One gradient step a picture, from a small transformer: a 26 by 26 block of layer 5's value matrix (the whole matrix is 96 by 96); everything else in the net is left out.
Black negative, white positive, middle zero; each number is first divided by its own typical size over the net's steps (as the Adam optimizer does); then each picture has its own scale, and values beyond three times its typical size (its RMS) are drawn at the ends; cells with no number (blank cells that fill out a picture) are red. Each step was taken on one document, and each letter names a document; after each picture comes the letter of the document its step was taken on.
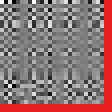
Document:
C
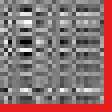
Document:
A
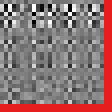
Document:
C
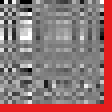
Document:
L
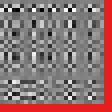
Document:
C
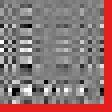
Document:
L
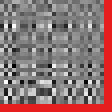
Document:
C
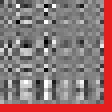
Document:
L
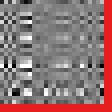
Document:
L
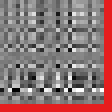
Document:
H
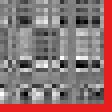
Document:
A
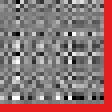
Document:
H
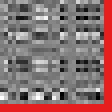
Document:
A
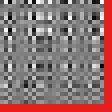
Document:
C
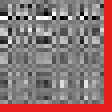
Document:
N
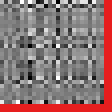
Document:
H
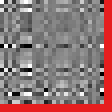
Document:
L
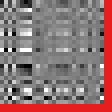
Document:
L
